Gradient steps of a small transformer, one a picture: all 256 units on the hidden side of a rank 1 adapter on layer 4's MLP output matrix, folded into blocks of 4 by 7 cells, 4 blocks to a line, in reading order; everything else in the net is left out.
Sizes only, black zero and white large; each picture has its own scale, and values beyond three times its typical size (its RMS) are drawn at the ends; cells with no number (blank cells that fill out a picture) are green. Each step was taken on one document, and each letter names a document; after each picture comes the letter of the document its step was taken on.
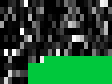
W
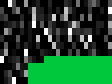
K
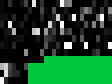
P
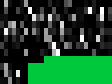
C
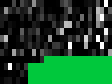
W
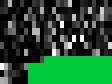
P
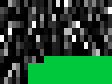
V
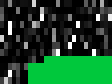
V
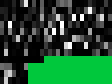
P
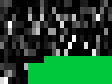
P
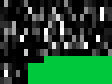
C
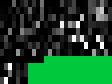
W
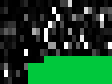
C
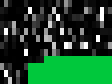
C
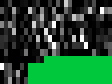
C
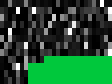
V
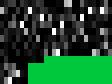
P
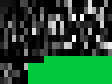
P
